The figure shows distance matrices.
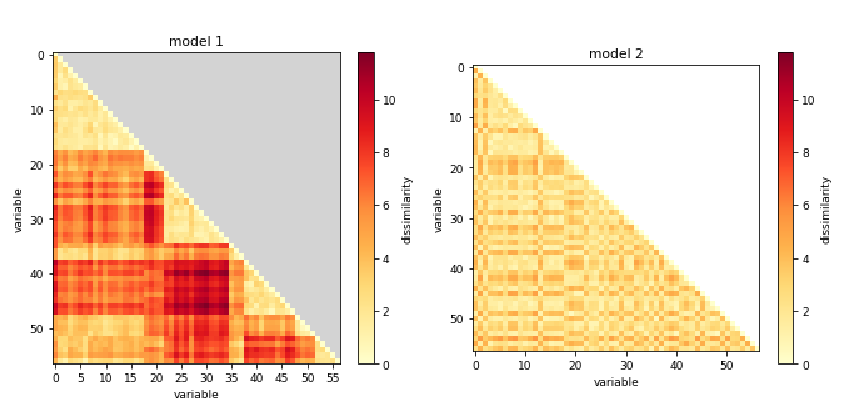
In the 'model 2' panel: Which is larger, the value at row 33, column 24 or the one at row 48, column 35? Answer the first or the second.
the second
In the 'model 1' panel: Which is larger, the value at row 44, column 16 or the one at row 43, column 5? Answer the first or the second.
the second
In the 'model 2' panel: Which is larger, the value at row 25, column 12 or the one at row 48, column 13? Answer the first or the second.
the second
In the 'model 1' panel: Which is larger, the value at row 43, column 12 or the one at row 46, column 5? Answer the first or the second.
the second
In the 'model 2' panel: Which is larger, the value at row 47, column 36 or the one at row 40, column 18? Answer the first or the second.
the second
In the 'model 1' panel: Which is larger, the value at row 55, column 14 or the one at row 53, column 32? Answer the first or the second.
the second
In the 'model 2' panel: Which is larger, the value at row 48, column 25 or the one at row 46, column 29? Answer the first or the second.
the second
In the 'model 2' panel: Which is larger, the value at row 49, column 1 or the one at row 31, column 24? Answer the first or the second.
the first
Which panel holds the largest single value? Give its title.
model 1
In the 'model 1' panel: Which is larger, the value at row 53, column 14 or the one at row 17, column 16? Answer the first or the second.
the first
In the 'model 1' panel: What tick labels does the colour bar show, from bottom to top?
0, 2, 4, 6, 8, 10
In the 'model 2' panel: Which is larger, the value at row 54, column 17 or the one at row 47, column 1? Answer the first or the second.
the first
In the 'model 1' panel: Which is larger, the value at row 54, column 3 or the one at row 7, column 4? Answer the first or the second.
the first
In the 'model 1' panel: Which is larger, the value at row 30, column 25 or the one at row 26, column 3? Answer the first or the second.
the second
